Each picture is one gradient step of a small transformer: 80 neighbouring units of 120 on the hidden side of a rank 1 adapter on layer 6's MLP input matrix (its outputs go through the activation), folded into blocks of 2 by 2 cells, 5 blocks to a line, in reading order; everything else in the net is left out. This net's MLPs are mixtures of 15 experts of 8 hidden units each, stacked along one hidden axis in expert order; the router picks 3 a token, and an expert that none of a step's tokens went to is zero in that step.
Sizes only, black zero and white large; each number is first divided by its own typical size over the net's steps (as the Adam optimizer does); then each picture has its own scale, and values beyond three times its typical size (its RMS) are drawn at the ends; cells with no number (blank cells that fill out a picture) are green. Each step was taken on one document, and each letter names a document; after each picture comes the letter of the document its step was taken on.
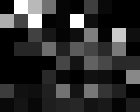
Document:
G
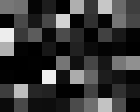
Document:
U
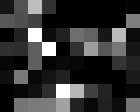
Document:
G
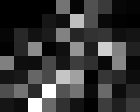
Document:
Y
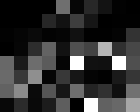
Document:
Y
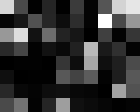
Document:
U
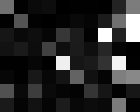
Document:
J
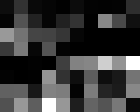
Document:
U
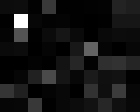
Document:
J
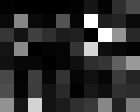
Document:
J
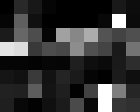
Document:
Y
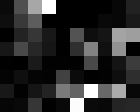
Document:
G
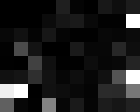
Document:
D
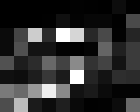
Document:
Y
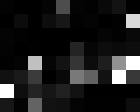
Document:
D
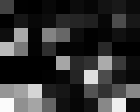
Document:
U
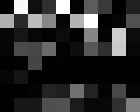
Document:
G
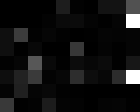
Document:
D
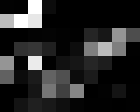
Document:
G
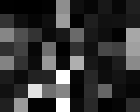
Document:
Y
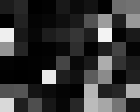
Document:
J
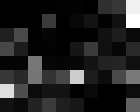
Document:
D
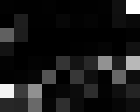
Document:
J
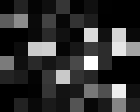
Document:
G
